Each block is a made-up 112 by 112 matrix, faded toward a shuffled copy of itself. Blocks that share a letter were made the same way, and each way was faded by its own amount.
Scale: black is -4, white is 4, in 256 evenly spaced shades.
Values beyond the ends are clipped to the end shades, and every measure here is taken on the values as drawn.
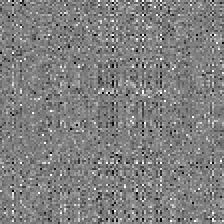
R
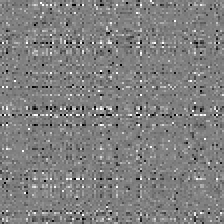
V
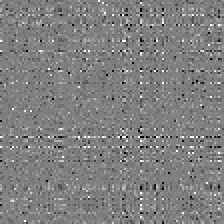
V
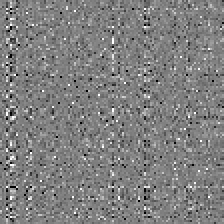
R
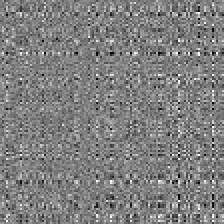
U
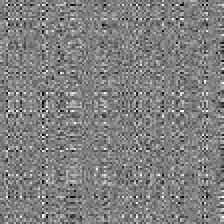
U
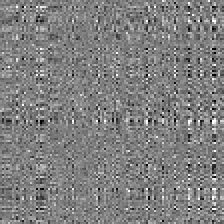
U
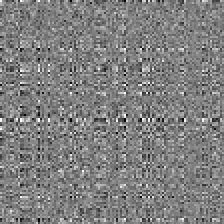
U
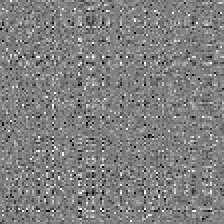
R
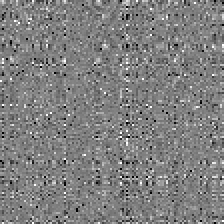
R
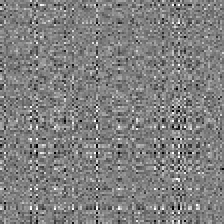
U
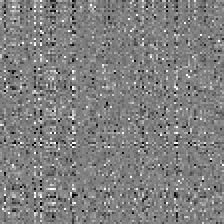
R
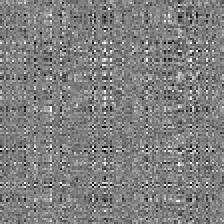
U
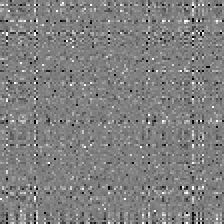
V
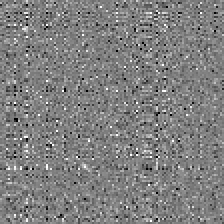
R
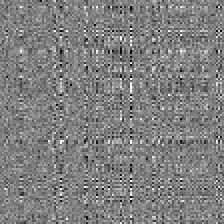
U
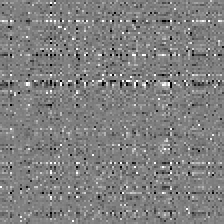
V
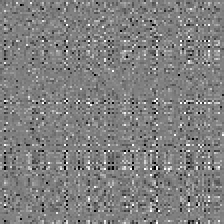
V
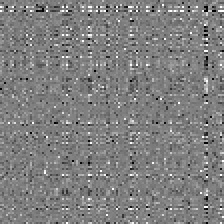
V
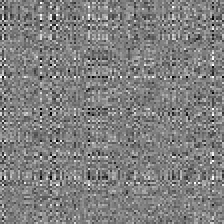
U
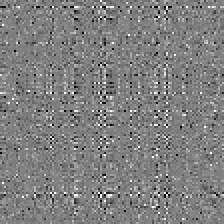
V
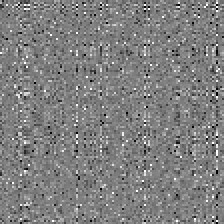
R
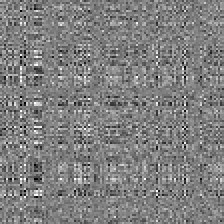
U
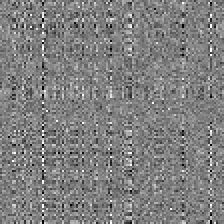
U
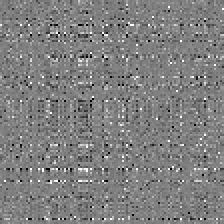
V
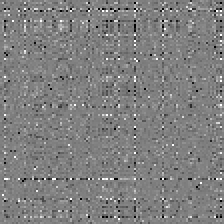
V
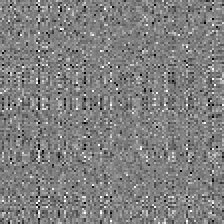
R
